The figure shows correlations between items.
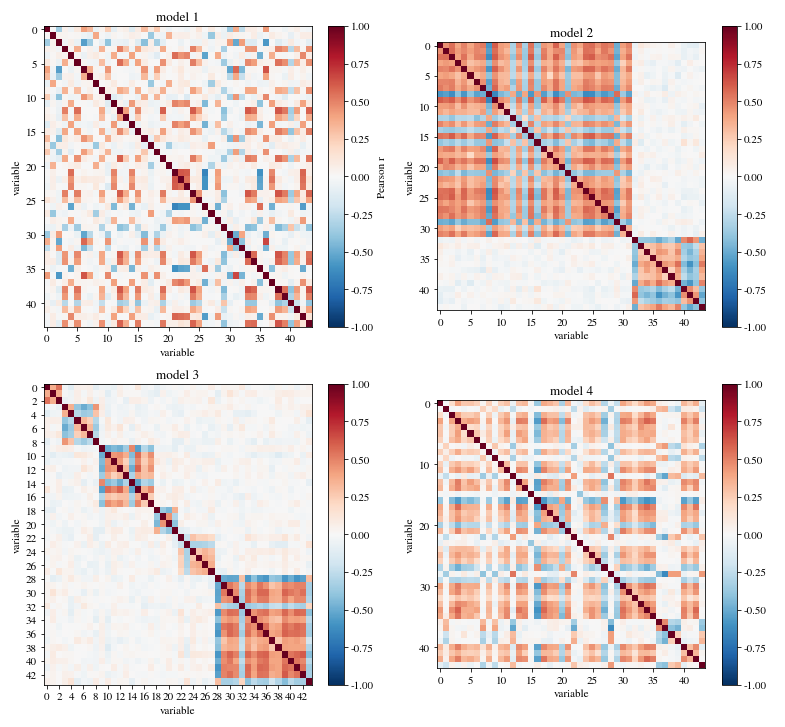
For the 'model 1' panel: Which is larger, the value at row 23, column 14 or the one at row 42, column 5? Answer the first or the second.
the first
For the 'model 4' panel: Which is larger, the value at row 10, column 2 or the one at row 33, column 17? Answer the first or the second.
the second
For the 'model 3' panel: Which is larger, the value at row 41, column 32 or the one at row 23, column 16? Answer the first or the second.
the second
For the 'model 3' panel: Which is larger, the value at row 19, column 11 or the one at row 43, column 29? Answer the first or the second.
the first
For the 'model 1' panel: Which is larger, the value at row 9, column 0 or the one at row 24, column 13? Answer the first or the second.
the second
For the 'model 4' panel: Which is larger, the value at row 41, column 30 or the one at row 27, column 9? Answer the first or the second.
the first
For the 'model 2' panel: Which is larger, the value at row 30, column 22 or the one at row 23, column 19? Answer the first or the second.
the second
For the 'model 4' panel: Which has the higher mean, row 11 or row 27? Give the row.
11
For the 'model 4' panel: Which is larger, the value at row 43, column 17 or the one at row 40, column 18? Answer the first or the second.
the second
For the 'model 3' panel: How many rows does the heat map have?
44
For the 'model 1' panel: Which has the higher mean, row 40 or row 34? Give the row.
34
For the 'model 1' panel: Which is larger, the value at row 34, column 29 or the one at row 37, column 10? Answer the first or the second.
the second
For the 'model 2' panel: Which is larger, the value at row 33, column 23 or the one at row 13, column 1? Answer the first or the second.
the second
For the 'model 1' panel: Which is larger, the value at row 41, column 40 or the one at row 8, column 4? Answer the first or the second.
the second
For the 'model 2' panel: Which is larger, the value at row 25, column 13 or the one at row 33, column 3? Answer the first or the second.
the first
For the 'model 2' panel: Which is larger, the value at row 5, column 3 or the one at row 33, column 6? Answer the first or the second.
the first
